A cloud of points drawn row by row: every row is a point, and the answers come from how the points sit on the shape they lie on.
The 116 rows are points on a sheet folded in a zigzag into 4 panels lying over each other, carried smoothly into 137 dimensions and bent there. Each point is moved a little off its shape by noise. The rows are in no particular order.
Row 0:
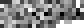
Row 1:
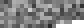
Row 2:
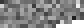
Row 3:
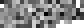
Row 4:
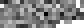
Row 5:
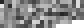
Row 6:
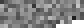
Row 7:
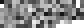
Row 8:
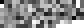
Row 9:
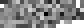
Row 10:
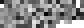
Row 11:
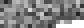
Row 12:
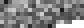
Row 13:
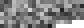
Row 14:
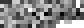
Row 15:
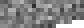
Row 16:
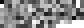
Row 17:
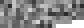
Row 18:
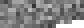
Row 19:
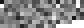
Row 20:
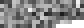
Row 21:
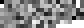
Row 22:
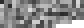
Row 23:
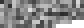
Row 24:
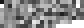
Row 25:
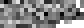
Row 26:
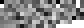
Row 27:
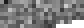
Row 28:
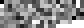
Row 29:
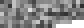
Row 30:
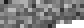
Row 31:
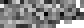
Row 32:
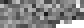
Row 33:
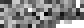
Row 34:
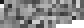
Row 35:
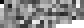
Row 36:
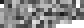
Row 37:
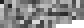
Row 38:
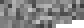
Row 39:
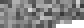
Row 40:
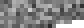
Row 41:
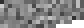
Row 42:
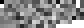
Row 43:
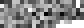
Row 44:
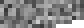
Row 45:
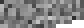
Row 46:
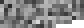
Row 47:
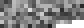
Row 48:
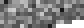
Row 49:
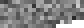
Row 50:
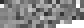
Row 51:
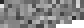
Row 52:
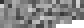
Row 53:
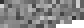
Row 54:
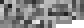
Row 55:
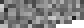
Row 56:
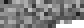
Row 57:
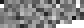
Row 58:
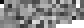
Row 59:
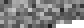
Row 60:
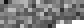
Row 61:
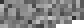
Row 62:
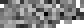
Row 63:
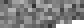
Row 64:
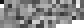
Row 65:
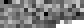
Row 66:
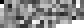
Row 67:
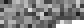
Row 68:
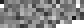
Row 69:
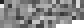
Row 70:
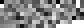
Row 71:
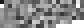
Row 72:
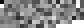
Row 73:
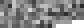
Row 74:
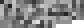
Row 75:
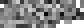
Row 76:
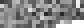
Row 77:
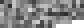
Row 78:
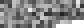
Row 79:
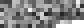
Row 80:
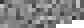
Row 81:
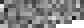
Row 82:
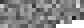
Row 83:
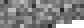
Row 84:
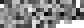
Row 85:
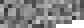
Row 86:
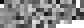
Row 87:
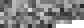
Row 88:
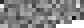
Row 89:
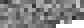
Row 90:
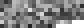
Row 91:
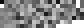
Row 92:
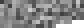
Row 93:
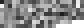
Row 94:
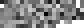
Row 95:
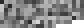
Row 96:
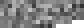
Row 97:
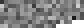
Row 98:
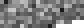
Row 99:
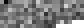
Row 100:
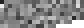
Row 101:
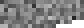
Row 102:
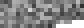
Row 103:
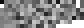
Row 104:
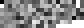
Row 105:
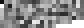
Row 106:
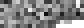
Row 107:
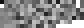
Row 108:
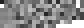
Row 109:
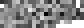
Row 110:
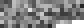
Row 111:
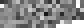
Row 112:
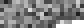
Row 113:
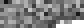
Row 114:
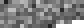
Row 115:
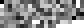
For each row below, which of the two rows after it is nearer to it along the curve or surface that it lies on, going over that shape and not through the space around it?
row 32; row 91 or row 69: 91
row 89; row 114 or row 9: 9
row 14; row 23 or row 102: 23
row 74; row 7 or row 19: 7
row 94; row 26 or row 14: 26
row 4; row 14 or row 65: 65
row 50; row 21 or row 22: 21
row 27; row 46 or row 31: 31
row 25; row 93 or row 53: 53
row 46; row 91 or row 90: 91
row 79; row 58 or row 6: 58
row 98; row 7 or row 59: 59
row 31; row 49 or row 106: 49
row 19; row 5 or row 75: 75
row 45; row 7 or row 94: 94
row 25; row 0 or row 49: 49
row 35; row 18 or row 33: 33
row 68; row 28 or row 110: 28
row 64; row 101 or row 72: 72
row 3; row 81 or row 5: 5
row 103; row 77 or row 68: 68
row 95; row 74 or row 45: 45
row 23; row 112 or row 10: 10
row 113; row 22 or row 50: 50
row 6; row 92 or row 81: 81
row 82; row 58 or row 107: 107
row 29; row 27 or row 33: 33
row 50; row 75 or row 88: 75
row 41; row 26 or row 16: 26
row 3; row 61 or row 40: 40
